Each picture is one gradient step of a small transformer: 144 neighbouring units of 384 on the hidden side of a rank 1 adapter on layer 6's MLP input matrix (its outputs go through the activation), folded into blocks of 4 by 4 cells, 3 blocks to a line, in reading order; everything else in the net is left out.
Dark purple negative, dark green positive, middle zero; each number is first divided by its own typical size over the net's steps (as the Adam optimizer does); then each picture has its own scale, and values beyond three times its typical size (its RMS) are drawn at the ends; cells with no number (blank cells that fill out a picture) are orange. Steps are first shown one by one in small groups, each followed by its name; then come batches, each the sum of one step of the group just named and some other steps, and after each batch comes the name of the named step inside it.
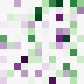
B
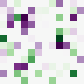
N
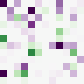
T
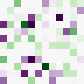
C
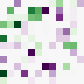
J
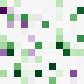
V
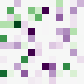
J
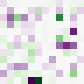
N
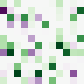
V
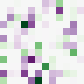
C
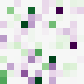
C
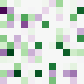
V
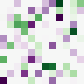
C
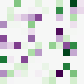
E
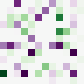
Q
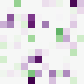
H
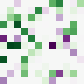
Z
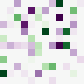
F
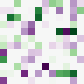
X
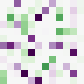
Q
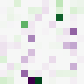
X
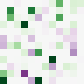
Z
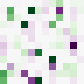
X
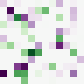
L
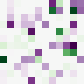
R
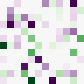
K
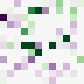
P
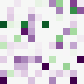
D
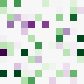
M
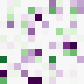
R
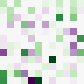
M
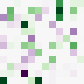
P
